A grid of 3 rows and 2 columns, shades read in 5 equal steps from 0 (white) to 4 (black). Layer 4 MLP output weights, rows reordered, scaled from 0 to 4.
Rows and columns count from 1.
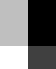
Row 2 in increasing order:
1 4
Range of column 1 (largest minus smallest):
1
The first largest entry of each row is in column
2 2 2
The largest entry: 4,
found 2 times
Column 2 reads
4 4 3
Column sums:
2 11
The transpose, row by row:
1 1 0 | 4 4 3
